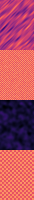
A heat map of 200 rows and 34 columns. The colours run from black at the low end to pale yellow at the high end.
It is made of 4 by 1 panels. Panel 1,1: middling, slanting up to the right. Panel 2,1: high, checkered. Panel 3,1: very low, blotchy, faint in contrast. Panel 4,1: high, checkered.
